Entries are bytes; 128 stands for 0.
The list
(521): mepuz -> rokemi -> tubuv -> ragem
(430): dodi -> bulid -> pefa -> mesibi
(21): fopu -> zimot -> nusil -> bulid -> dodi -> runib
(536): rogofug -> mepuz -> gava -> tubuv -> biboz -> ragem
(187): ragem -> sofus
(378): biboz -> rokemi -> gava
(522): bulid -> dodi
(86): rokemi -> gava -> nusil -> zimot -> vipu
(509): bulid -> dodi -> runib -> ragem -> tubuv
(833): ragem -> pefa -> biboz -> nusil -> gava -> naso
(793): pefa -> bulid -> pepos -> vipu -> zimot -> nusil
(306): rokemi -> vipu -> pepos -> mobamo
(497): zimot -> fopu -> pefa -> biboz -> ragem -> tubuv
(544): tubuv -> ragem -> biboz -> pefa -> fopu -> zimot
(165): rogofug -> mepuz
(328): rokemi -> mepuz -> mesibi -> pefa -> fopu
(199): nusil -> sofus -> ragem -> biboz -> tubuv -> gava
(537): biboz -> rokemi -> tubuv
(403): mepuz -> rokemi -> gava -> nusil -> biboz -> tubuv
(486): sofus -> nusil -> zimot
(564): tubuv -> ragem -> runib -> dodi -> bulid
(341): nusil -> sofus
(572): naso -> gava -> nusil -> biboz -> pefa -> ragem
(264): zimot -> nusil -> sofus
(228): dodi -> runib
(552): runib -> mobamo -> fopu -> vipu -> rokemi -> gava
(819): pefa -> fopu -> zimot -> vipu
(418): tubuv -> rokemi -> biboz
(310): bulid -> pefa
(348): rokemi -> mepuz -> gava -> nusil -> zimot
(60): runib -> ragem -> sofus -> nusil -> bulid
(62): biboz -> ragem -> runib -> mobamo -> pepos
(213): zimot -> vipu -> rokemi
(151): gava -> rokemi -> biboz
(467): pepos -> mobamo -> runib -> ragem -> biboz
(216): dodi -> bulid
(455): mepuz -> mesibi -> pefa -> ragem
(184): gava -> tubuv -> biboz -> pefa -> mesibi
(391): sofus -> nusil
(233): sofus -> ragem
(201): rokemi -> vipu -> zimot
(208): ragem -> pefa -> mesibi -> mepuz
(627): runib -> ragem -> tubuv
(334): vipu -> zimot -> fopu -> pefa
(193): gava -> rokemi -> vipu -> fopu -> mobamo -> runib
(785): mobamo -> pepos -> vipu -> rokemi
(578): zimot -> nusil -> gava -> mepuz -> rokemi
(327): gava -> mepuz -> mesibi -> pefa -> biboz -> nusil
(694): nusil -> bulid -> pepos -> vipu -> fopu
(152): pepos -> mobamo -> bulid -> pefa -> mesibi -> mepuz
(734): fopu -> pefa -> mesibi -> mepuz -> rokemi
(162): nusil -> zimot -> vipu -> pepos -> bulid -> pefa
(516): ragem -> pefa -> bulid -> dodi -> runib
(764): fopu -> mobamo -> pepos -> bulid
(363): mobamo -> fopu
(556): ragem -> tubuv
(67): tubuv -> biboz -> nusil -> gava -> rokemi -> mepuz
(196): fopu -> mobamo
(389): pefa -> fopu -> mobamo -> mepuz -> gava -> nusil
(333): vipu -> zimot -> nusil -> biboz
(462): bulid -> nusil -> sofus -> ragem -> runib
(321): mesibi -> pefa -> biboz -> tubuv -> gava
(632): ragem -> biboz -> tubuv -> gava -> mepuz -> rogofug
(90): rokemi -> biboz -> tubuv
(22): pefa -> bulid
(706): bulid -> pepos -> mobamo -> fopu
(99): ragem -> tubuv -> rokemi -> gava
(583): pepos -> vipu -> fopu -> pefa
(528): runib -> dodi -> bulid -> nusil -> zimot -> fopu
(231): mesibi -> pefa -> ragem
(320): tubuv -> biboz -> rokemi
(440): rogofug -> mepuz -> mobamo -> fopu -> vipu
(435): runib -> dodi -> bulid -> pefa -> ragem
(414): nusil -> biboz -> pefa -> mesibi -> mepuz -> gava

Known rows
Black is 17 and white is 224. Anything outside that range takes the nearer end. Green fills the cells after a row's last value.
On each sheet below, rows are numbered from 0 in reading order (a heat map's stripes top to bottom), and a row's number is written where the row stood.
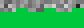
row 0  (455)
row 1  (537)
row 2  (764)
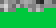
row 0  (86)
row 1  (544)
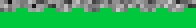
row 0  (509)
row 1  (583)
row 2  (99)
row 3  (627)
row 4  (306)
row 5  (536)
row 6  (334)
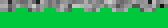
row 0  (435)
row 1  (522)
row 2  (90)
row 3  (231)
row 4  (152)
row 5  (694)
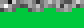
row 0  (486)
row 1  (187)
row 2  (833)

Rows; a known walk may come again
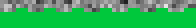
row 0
(201)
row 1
(627)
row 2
(99)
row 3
(62)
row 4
(544)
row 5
(378)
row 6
(152)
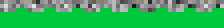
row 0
(86)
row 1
(430)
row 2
(734)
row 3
(455)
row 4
(819)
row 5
(60)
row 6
(793)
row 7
(196)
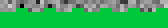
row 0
(21)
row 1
(694)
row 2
(22)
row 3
(348)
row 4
(556)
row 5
(327)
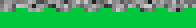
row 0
(90)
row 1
(583)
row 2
(187)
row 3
(333)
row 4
(306)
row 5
(233)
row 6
(552)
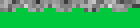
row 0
(184)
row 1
(440)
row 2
(165)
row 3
(151)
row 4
(213)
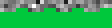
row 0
(467)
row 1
(486)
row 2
(199)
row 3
(320)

